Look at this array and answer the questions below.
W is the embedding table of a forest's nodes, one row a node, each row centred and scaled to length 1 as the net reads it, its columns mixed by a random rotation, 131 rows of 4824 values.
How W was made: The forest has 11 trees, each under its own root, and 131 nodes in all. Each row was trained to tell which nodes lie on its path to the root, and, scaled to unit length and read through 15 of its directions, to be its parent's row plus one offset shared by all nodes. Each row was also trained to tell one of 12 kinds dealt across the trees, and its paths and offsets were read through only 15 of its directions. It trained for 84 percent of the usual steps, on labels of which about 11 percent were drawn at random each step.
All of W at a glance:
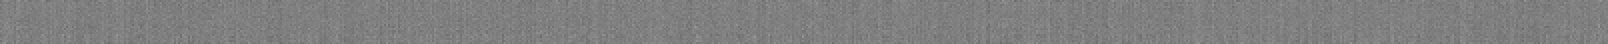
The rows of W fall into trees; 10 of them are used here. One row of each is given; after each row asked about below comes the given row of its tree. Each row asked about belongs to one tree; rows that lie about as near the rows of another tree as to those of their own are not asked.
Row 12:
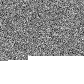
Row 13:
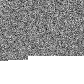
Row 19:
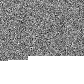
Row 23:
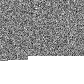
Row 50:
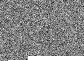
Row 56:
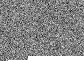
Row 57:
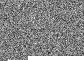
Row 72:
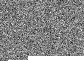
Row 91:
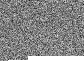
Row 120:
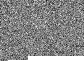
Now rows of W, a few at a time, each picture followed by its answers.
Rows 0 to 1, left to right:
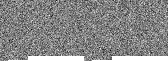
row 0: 19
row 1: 120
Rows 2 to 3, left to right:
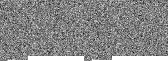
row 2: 120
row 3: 19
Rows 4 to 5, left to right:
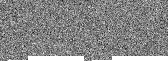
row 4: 12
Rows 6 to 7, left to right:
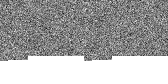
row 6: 72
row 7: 19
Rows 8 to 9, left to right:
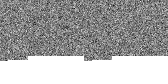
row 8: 72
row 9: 50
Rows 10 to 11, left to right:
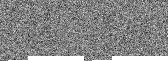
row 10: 72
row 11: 50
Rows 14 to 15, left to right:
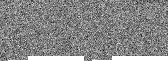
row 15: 50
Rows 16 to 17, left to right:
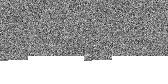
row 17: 12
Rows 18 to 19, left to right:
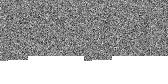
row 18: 56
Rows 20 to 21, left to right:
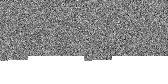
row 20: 50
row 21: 19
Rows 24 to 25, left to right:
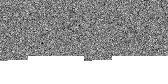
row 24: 56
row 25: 72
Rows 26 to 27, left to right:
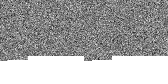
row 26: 57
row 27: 72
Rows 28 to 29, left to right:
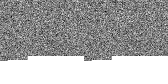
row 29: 57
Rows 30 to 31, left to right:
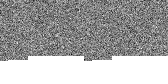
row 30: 91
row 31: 72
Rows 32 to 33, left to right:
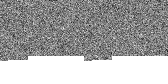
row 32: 19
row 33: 12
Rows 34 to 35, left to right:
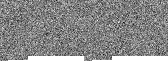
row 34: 19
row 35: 56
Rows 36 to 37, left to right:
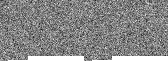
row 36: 120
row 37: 50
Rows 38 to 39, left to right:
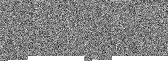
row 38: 23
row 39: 50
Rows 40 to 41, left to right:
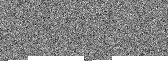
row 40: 72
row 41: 57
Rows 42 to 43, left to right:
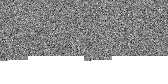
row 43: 57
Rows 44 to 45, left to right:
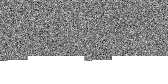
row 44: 57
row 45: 91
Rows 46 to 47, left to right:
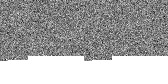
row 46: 12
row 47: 91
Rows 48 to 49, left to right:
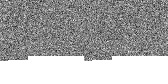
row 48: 91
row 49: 91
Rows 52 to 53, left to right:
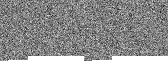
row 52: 56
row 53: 13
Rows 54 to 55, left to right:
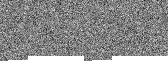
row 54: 72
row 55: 72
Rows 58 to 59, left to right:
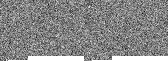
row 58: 56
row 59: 57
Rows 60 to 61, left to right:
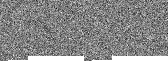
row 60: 72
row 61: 12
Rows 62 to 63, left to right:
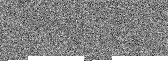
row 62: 13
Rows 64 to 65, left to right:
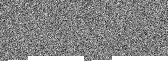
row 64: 57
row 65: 57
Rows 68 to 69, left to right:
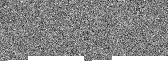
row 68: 120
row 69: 19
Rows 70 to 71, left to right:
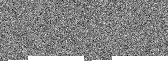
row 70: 13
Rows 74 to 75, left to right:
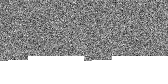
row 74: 72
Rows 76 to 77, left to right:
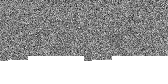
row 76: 50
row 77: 72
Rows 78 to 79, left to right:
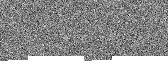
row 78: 12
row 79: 19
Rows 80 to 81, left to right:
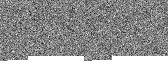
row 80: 56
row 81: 12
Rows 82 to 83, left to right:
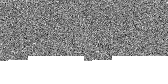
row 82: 56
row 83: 56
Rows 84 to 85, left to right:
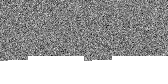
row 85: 50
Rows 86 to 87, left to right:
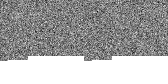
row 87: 120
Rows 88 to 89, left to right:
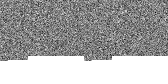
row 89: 19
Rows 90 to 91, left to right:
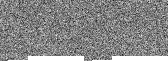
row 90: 12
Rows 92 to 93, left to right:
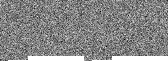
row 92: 12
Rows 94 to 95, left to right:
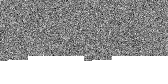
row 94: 12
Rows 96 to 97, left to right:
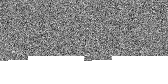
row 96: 56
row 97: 13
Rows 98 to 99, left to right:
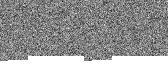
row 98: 12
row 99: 72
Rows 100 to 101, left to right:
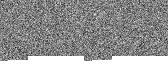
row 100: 120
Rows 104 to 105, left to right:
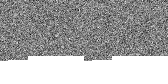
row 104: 91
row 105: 50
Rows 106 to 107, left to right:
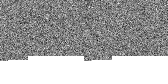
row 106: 56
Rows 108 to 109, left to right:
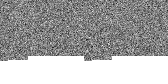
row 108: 57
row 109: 57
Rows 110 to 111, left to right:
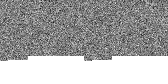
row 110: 19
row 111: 50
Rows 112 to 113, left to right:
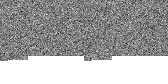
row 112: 57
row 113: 19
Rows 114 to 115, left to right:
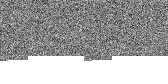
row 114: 12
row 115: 91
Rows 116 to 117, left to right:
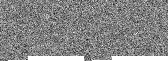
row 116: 12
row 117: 57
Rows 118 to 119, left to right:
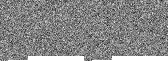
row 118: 50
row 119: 56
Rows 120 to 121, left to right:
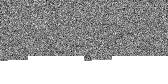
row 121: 19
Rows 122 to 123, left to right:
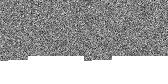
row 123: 57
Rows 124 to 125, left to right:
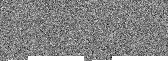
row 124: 50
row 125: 19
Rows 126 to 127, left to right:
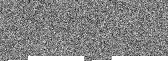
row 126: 91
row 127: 57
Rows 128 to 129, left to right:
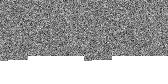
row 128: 50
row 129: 50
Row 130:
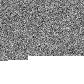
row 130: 12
